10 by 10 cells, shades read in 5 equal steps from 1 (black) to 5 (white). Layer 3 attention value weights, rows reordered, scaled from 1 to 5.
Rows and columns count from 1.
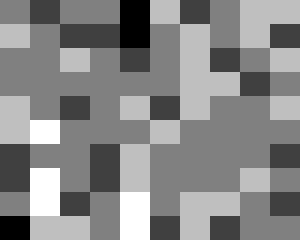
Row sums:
29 28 31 31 32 34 28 32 34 31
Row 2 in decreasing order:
4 4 4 3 3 3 2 2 2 1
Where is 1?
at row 1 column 5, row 2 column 5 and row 10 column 1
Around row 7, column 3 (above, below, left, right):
3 3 3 2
